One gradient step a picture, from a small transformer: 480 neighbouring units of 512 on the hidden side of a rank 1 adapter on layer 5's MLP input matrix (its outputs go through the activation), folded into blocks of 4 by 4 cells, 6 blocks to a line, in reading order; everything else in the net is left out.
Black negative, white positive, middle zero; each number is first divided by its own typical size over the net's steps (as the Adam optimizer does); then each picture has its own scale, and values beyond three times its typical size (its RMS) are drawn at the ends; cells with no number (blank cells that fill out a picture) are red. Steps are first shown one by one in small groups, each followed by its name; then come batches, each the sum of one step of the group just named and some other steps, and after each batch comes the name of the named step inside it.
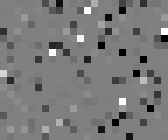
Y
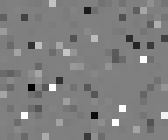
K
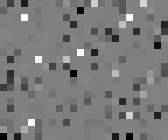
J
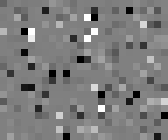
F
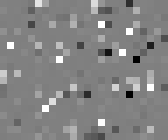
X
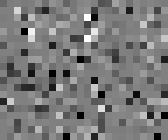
F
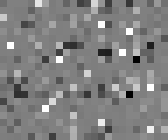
X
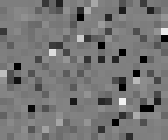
Y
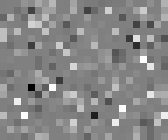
K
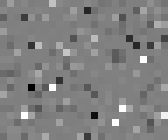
K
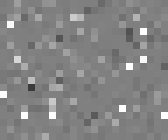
K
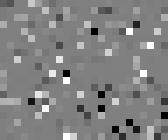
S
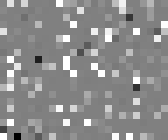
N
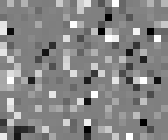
N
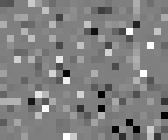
S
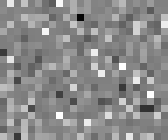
N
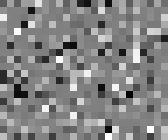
N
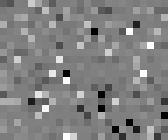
S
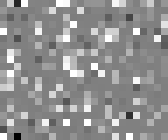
N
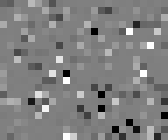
S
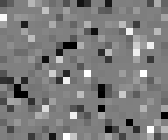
S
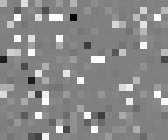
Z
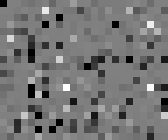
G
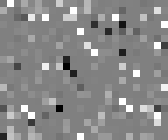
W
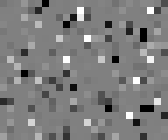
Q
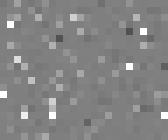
G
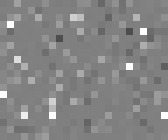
Q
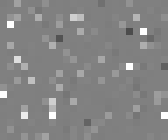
Q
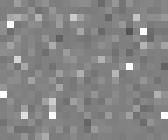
Z
